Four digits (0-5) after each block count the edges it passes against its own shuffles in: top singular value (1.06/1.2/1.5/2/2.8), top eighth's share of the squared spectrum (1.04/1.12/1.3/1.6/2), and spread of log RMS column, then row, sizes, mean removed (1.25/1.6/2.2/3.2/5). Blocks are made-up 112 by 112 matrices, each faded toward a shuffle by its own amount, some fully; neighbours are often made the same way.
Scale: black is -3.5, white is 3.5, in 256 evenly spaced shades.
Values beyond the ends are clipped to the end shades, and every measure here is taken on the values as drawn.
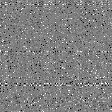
4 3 1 2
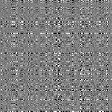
5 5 4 4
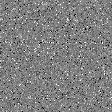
3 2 1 1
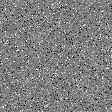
0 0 0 0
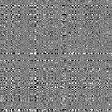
5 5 4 4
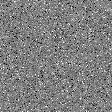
2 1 0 0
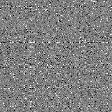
4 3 2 2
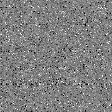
3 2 1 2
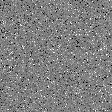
0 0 0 0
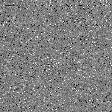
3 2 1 1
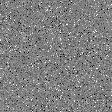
2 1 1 0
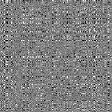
5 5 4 4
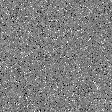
1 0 0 0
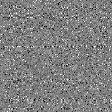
4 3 2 2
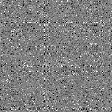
4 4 2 3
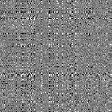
5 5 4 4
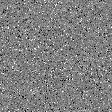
2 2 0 0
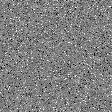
1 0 0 0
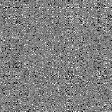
4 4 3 3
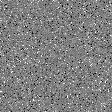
1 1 0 0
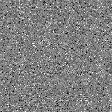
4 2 1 1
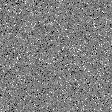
0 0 0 0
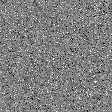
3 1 0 0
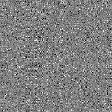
4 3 2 2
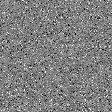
3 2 0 1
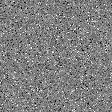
2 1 0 0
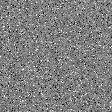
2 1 0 0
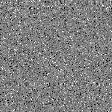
3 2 1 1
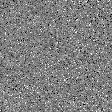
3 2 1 0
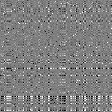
5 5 3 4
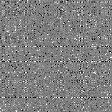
5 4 2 3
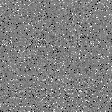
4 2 0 1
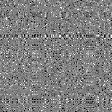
5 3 2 2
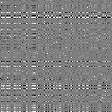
5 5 3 4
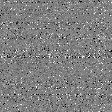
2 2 1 3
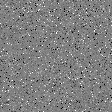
0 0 0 0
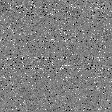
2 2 1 2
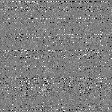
2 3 2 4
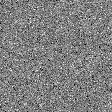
0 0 0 0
